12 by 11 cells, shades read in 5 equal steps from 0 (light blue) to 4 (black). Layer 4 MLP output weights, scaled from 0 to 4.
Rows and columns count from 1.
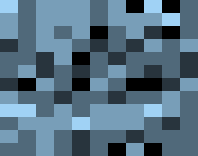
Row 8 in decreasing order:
3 3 2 2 2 2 2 2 2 1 1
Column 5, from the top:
1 1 1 2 4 3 4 2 2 0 3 3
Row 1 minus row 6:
-2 1 -2 -1 -2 0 0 2 -3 2 -1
